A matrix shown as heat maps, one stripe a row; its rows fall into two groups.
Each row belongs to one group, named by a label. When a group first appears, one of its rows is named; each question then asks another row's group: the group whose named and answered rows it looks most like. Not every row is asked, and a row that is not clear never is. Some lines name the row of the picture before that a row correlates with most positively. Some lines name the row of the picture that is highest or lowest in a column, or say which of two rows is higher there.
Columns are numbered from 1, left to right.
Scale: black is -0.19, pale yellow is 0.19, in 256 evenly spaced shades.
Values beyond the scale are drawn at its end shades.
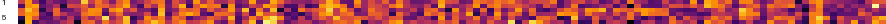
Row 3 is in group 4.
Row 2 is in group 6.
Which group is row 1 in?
6
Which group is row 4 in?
4
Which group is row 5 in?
6
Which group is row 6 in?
6
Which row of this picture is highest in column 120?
6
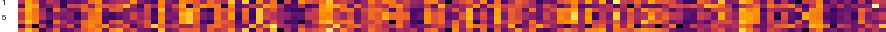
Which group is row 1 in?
4
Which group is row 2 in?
6
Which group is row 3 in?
4
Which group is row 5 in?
4
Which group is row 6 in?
4
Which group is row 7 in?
6
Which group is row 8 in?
4
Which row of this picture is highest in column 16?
2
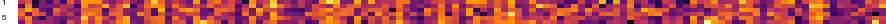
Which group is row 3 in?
4
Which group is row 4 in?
4
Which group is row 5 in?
6
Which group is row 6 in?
6
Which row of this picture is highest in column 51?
1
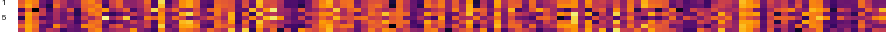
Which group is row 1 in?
4
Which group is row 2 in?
4
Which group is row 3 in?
6
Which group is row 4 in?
4
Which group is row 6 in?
4
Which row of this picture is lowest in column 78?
5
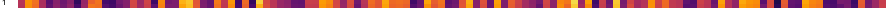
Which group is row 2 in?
4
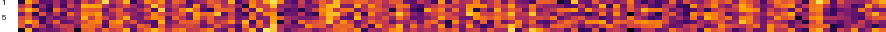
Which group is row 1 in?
6
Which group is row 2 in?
6
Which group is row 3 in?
4
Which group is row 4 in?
6
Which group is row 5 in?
6
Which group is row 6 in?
4
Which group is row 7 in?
4
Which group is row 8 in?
6
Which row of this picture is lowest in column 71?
6
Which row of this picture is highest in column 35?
3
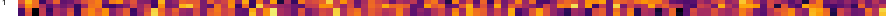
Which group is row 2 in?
4
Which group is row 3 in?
6
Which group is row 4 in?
6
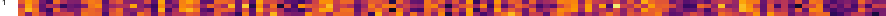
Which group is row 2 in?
4
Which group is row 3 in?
4
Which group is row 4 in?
4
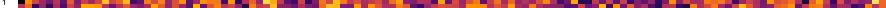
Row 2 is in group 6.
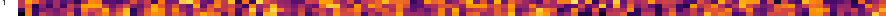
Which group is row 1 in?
4
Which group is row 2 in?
6
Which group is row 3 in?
6
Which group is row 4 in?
6
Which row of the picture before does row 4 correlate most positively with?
1
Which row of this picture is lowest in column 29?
3
